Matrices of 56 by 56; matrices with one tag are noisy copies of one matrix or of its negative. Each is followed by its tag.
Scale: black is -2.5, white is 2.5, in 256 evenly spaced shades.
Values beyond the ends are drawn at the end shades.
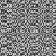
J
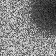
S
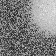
S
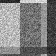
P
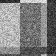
P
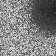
S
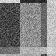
P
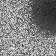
S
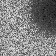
S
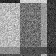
P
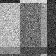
P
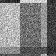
P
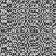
J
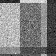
P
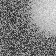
S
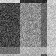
P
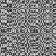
J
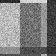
P
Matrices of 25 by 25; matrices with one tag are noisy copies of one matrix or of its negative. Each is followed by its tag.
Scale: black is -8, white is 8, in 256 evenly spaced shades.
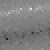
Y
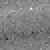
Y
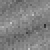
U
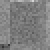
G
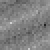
U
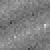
U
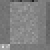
G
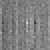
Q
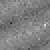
U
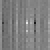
Q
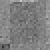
G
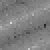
U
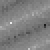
U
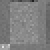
G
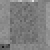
G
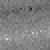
Y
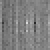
Q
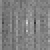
Q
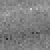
Y
